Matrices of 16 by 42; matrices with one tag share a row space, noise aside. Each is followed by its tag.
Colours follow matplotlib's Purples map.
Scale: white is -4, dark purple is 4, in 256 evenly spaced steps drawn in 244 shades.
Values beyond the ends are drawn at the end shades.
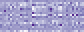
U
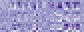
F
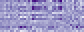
U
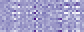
F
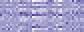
U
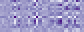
F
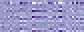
U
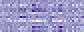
U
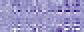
F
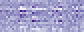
U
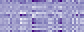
U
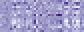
F
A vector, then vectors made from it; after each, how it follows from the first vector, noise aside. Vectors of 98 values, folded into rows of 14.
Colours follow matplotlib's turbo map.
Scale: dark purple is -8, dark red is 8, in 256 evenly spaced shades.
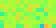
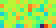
scaled up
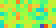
scaled up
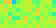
reversed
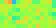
reversed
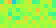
reversed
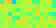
reversed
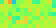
reversed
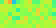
reversed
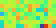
scaled up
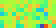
scaled up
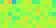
reversed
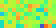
scaled up
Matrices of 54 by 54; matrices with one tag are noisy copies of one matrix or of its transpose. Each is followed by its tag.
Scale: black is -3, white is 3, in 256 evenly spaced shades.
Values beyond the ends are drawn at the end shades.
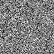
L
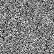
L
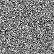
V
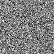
V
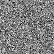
V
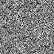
L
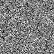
L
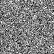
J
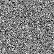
V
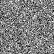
J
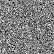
V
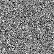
V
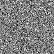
V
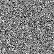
V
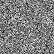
L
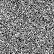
J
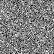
J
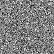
V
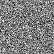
V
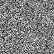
L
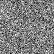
J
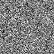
L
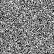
J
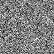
L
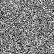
J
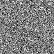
V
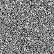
V
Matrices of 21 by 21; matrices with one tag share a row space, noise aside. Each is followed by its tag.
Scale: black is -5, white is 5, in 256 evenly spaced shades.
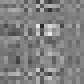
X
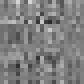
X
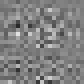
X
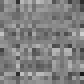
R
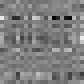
R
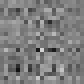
X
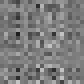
X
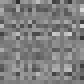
R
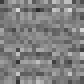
R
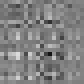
X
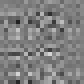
X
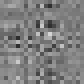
X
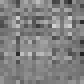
R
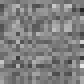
R
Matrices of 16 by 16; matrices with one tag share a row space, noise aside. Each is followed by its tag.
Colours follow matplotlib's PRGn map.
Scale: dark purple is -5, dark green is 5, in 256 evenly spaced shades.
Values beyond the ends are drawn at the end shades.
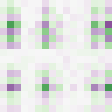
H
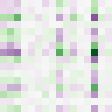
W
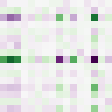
W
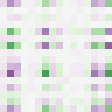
H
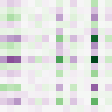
W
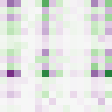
H
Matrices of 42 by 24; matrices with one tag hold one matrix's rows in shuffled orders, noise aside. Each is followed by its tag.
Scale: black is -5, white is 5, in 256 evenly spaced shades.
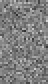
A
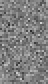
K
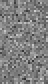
A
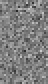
A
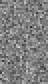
K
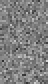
A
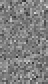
A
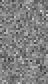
K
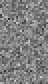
K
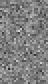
K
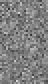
K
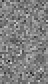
K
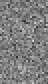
A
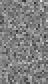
A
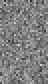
K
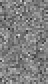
K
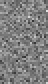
A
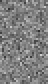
K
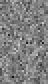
K
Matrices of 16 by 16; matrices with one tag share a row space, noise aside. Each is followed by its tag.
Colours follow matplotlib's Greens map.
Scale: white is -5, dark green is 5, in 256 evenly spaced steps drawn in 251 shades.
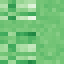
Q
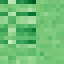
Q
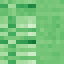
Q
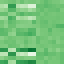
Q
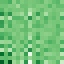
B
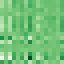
B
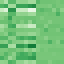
Q
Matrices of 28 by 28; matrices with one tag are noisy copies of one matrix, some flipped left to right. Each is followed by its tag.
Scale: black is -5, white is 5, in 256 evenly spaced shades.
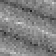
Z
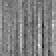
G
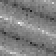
Z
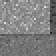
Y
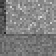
Y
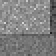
Y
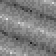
Z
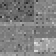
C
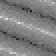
Z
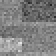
C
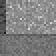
Y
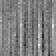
G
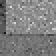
Y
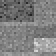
C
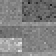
C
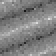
Z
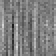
G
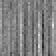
G
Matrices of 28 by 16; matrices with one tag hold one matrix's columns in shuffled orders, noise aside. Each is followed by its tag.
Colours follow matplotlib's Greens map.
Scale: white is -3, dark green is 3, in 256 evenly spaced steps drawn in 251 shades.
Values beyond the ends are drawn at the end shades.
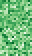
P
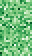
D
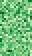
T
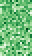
P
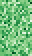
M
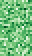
D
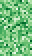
D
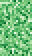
M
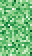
D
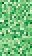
M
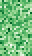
P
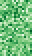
T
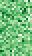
T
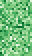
D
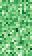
P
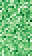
T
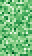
M
